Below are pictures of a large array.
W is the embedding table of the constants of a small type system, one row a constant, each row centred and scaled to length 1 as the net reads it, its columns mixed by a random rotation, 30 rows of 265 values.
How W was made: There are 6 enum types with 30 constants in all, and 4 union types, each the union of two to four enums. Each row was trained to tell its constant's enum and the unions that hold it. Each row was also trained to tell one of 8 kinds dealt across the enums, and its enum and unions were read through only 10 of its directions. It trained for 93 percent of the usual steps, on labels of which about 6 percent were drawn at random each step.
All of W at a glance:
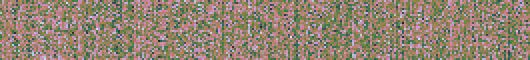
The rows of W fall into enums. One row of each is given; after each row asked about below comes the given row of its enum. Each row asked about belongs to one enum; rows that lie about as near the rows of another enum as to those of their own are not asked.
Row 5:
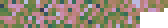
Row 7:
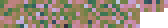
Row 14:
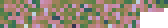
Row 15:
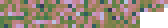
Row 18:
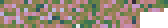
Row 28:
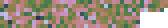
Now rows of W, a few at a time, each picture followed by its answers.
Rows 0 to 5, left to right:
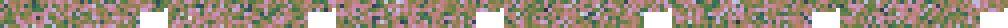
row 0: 14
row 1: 7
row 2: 15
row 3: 5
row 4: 18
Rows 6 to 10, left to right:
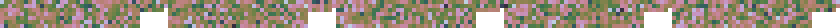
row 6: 15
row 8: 28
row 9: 15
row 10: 7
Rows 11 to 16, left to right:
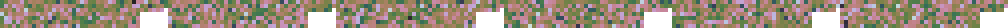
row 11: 18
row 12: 7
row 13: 7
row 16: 15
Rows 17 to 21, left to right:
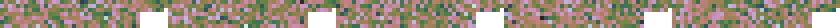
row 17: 14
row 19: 7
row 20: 28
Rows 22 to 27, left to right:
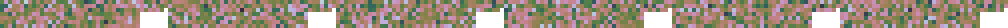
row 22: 14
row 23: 18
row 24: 14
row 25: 28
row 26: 15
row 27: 28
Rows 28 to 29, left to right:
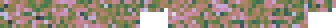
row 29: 18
